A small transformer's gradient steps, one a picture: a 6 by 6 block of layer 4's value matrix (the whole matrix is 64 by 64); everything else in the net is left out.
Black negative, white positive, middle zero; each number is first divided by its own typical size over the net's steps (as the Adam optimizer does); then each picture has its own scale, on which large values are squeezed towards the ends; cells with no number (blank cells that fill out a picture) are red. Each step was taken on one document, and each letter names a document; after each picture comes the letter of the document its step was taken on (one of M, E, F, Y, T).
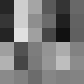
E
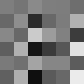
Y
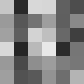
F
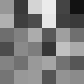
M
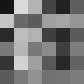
E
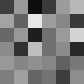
Y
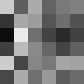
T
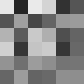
F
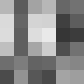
F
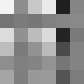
F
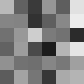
F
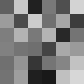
Y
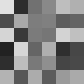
T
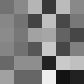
M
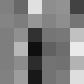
Y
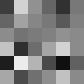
E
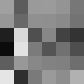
T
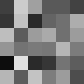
T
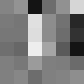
Y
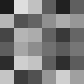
E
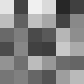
F
